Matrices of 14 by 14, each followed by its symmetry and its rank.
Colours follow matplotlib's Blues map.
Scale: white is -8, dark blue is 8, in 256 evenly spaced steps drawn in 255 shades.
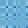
symmetric, rank one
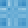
symmetric, rank one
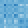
symmetric, rank two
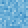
neither, full rank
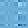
neither, rank one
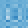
neither, rank one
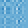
neither, rank two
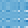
neither, rank one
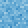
neither, full rank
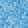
neither, full rank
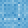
symmetric, rank two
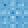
symmetric, rank two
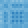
symmetric, rank two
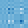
symmetric, rank one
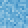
neither, full rank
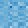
neither, rank two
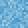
neither, full rank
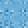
neither, rank two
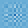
symmetric, rank one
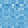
neither, rank two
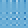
neither, rank one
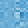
neither, rank two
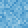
neither, full rank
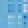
neither, rank one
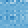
neither, rank two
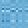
neither, rank one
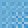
symmetric, rank two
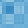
symmetric, rank one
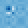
symmetric, rank two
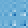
symmetric, rank one
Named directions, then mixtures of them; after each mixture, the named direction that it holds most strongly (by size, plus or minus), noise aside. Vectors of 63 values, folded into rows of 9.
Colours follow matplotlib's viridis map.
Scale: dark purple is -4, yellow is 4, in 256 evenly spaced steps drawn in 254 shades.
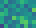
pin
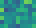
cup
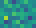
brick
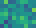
pin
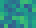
pin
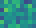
cup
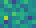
brick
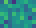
brick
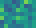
cup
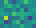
brick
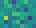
brick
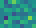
brick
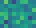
brick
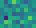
brick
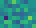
brick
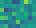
cup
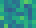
cup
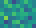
brick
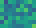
cup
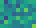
brick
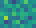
brick
